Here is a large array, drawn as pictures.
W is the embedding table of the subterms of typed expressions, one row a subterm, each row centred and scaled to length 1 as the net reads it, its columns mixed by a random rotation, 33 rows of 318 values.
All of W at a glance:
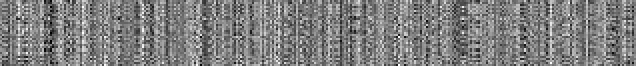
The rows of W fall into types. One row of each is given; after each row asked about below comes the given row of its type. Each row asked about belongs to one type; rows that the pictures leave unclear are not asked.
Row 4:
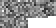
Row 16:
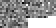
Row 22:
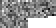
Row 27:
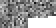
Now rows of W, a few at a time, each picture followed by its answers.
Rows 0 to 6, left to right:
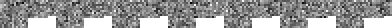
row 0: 27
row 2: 4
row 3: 16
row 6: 4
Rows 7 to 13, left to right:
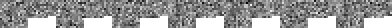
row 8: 16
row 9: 16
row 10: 27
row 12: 22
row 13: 27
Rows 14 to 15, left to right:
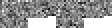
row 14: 22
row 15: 16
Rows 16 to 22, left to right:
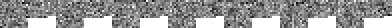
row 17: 22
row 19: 4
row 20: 16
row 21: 27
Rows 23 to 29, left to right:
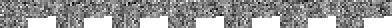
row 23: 4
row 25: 27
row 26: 22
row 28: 27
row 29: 4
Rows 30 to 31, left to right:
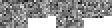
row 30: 27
